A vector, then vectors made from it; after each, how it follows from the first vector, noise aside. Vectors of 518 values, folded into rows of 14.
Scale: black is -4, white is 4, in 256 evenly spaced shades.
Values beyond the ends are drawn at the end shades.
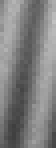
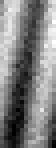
scaled up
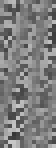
sign-scrambled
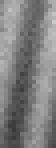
copied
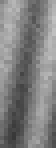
copied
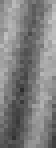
copied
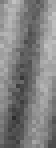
copied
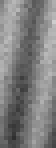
copied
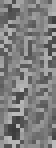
sign-scrambled
